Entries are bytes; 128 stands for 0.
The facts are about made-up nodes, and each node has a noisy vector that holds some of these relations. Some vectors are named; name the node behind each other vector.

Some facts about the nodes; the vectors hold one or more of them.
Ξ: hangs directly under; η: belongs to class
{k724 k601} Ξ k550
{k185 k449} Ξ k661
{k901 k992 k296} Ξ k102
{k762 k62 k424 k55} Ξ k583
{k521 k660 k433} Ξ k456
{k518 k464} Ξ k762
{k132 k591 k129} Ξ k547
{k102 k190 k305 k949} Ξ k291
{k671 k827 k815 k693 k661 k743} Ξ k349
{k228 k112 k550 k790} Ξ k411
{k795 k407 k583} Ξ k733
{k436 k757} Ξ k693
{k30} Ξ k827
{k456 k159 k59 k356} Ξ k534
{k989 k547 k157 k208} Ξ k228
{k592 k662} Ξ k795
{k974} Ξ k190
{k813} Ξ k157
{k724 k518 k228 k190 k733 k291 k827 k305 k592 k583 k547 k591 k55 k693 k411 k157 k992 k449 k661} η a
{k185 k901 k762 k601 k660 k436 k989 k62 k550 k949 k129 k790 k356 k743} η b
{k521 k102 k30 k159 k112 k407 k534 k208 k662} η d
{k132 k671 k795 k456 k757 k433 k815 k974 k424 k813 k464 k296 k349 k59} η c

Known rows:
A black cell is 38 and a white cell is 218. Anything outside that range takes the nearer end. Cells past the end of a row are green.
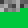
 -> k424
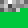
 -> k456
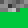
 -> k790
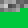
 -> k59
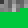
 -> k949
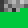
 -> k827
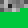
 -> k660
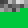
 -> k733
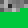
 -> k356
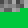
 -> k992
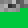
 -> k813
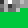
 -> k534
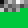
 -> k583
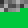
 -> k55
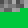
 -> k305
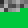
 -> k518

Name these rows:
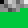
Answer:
k102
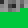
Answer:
k407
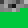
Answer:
k112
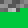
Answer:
k601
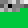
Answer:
k547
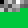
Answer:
k762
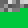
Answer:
k411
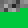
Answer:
k724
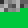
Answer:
k464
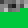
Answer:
k662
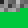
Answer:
k62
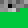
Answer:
k989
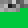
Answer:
k132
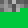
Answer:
k757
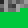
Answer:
k30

